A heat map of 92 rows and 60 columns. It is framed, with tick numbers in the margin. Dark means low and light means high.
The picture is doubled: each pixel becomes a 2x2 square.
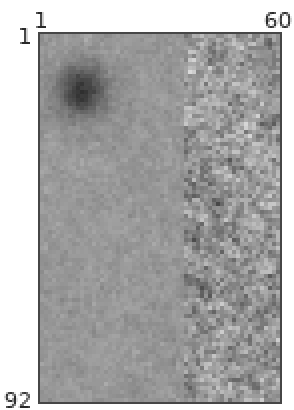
Grain: blotchy. Seam: vertical, 60% of the way across, the left part calmer. Slope: none. Dips: one, in the top left. Stripes: none. Mirror symmetry: none.
